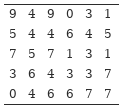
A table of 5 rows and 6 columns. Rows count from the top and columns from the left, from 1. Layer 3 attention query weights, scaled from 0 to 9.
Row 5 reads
0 4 6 6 7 7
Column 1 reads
9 5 7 3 0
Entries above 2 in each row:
4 6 4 6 5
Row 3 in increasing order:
1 1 3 5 7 7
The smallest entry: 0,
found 2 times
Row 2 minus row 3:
-2 -1 -3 5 1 4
